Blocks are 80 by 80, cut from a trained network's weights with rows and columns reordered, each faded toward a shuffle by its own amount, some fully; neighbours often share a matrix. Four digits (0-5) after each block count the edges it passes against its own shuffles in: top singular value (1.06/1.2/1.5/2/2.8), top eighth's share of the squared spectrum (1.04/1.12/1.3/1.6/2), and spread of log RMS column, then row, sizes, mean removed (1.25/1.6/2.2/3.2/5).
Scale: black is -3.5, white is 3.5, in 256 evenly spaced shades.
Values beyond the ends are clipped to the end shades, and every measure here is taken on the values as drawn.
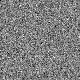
0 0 0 0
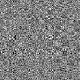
3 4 2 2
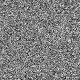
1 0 0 0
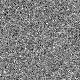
0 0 0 0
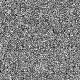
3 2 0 0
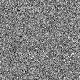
2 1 0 0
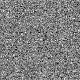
3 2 0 1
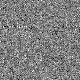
3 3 0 1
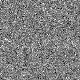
2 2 1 0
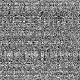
4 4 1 2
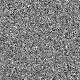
2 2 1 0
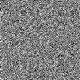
4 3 1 0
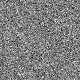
0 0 0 0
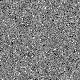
0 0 0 0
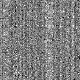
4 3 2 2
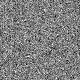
1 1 0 0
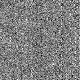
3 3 2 0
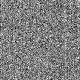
2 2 0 0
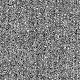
2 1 0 0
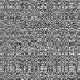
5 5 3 3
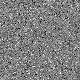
0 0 0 0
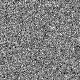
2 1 0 0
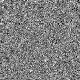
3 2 0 1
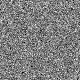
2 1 0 0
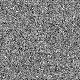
1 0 0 0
